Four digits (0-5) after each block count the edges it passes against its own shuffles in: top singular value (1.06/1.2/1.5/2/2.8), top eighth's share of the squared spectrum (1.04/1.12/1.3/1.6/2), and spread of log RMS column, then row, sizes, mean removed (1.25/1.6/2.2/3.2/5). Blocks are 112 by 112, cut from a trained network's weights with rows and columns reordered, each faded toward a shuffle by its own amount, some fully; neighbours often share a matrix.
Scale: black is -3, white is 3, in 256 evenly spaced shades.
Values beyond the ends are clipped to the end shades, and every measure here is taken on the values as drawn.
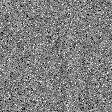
0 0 0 0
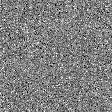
1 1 0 0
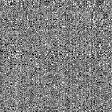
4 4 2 3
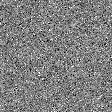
0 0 0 0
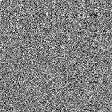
3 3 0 2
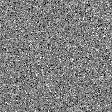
0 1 0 0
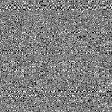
4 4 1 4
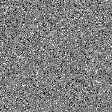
3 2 1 1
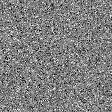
0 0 0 0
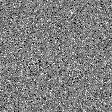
1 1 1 0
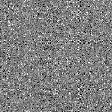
3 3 2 2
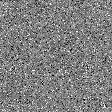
0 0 0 0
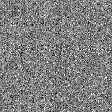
3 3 0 2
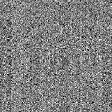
3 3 1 2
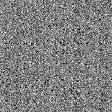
3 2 0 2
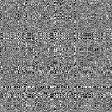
5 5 3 4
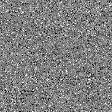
2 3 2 2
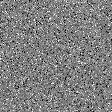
0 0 0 0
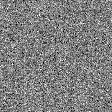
1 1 0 0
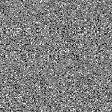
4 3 0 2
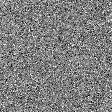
1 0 0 0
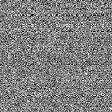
4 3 1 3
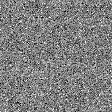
2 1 0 0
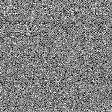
3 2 0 1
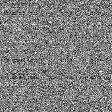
4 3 1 2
